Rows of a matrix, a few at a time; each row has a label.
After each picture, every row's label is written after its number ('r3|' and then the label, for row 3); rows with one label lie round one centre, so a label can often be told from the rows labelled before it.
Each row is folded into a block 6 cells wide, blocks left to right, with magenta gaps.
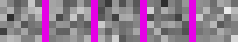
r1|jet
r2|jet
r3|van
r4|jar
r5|jet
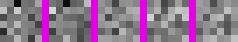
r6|jar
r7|jar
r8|jet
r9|jet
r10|jet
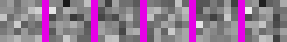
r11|jet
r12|jar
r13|van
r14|jet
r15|van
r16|jar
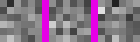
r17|van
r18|van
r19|jar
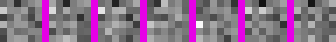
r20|jar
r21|jar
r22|jar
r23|van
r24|van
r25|jar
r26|jar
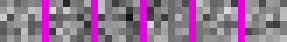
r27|jet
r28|jar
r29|jar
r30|van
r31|jet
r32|jet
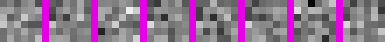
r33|jet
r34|van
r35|jet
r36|van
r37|van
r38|van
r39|jar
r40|van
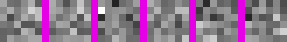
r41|jet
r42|jet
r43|jar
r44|jet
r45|van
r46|van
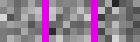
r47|jet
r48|jet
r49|jar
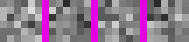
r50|jet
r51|jar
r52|van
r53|van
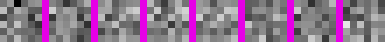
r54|jar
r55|jar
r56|jet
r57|jet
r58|jet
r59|van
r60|jar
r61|van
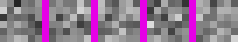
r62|jar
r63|jet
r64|jet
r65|van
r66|jet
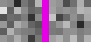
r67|jar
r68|jet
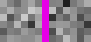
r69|jet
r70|jar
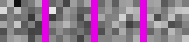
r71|jar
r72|jar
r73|jet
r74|jet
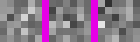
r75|jet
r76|van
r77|van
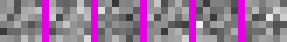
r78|jet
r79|jet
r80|jar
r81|jet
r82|van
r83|jet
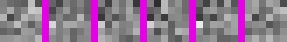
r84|jet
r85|van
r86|van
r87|van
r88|van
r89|jet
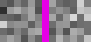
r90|van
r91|jet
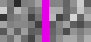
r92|jar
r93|jet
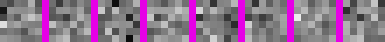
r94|van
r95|van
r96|jar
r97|jet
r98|jar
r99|van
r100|jet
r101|van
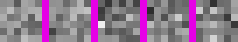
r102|jet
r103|jet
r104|van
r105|van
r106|jar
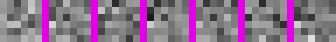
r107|jet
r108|van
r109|jar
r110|van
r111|van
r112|jar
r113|van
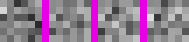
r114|jar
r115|jet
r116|jet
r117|jet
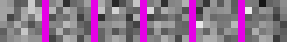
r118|jet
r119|jar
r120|jar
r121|jar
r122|van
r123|jar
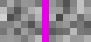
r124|jet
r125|jet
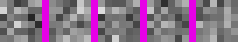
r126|jar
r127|jet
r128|jar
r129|jar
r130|van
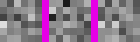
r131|van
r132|jar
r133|van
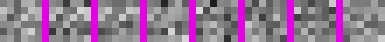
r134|jet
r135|jet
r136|jet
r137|jet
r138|jar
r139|van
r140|jar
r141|jet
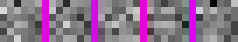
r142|jar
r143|jar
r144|jet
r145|jar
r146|jar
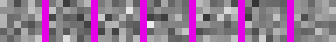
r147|jet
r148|jar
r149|jet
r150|van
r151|jet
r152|van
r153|jet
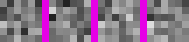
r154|van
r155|jar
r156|van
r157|van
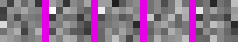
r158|van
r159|jar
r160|jar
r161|jet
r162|jar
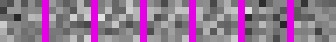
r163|van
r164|jet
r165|jet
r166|jet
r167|jet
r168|jar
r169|van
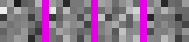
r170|jar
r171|jar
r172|jet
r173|jar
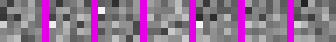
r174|van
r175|van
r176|jar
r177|jet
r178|van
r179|van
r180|van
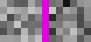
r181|jet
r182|jar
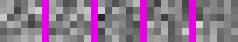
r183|jet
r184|jet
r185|jar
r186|van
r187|van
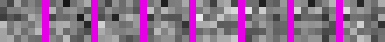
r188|van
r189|jar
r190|van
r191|jar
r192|jet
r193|jar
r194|jar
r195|jar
